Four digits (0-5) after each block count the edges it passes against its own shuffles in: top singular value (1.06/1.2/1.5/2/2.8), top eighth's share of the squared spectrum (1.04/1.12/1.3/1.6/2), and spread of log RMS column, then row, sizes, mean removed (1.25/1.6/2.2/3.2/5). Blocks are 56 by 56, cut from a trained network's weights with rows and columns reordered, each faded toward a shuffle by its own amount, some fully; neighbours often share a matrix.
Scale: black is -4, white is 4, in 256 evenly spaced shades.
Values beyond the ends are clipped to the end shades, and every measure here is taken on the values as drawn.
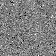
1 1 0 0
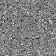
2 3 1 1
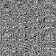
3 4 2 3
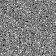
2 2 0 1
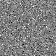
1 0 0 0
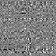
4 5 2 3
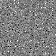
2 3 1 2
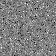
0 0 0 0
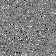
0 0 0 0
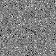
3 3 1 1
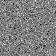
0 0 0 0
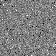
0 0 0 0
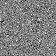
1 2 0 0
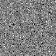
2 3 1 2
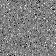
0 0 0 0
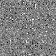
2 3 1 1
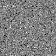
1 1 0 0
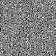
3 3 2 1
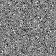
2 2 0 0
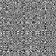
4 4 1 3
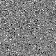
2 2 0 1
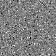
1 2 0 1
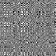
4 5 3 3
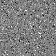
2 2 0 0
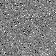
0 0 0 0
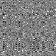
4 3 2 2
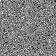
0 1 0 0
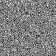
1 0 0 0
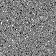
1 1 0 0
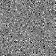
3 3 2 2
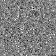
2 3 1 1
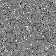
1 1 0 0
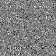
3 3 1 1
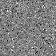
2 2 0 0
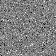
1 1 0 0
